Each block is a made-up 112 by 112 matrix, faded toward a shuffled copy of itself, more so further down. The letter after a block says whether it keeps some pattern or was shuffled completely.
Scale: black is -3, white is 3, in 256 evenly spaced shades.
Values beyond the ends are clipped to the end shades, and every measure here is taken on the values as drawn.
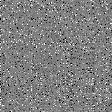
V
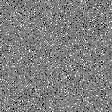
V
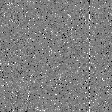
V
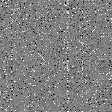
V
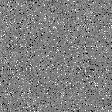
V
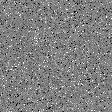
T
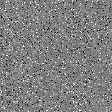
V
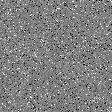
T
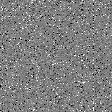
V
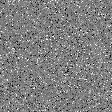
T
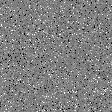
T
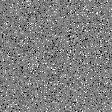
V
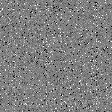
V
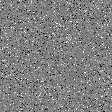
T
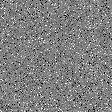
T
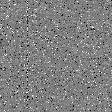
V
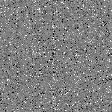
V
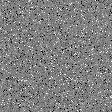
T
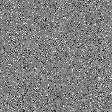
V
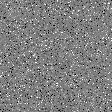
T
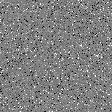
V
